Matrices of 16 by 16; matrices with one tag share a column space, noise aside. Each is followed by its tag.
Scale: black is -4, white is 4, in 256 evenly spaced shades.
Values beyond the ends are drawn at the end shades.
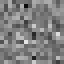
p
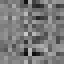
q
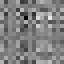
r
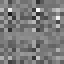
r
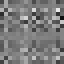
r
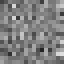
q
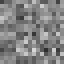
q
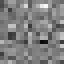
p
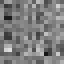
q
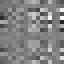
r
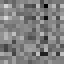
q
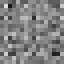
q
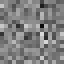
p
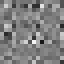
p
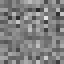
r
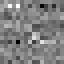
p
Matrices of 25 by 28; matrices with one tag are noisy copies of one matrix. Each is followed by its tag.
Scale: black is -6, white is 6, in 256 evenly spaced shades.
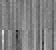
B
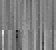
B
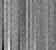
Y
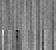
B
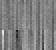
B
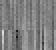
B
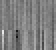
B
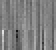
B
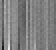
Y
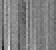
Y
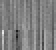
B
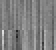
B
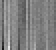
Y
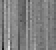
Y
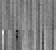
B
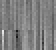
B
